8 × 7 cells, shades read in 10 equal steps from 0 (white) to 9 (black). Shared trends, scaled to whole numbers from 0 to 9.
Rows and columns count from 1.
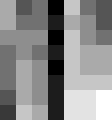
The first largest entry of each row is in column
4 4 4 4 4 4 4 4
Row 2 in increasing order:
3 3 4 5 5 6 8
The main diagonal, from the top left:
3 5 4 8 2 2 0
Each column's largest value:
7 6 5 9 3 5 6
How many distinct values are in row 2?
5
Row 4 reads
5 4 5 8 2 3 3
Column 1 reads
3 3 4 5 5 5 6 7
